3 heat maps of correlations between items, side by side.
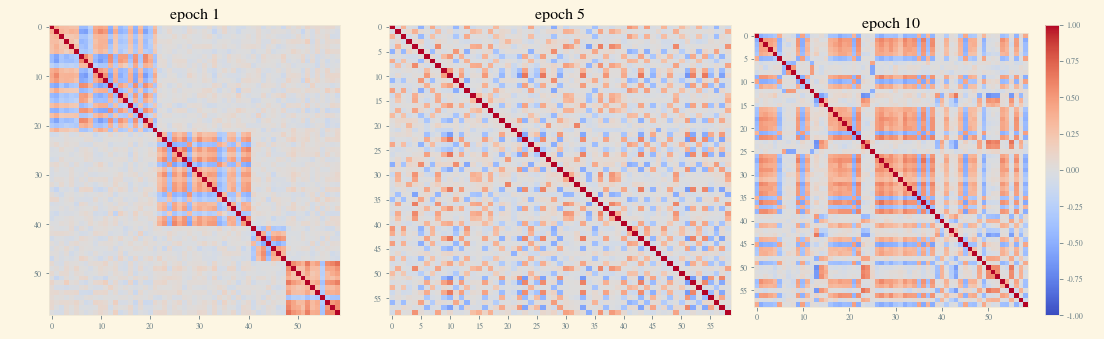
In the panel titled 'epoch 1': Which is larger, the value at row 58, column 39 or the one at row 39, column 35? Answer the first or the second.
the first
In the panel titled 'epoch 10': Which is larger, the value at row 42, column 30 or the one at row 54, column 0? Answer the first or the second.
the first
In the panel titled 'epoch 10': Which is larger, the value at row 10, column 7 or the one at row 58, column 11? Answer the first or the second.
the first
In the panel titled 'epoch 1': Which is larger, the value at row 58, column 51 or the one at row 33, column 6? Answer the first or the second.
the first
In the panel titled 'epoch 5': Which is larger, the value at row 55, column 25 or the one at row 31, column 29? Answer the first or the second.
the first
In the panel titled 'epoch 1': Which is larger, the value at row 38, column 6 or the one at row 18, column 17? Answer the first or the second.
the first
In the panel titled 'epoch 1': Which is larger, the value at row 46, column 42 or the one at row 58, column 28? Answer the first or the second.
the first
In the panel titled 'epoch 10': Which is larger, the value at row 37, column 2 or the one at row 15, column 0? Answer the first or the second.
the second
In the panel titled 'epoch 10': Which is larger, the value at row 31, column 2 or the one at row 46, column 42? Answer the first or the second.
the first
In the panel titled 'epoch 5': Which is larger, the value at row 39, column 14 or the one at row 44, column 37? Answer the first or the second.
the first
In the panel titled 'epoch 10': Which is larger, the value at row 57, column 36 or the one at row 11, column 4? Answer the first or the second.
the second
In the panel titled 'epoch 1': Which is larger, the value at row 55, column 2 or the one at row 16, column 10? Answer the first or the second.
the second
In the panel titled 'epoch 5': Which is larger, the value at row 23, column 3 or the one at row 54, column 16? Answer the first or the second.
the second
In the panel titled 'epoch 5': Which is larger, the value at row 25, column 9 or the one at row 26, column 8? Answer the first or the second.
the second
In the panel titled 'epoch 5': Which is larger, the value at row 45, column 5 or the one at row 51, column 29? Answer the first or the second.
the second
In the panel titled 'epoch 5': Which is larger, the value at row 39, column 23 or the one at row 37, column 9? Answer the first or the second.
the second
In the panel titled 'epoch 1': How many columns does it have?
59
